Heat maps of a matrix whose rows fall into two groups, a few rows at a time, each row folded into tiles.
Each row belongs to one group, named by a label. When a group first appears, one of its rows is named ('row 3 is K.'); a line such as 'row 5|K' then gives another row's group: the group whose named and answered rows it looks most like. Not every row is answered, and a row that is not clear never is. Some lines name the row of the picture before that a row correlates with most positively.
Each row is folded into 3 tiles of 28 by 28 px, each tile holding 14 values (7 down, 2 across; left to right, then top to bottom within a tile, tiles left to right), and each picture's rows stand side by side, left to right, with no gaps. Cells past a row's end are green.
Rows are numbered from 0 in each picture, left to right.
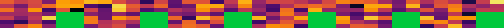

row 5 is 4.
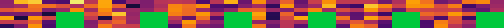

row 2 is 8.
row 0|4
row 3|4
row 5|8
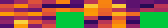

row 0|8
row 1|8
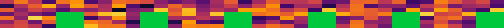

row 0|4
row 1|8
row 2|8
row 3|8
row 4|8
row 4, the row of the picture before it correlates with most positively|0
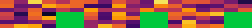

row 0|4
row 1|4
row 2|8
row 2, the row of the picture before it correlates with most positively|2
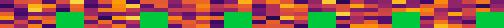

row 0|4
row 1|4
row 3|4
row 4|8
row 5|8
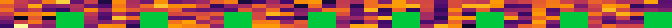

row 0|8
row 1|4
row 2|8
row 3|8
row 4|4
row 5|4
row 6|4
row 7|8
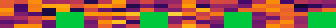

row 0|4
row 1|8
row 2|8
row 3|8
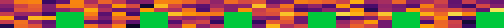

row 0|4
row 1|4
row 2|8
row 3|8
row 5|8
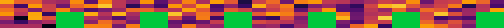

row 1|8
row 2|8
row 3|8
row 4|4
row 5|8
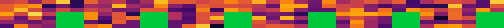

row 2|4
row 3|4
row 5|4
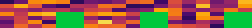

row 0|8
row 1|8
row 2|4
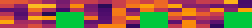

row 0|4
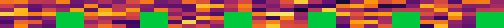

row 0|8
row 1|8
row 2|4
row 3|8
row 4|8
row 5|8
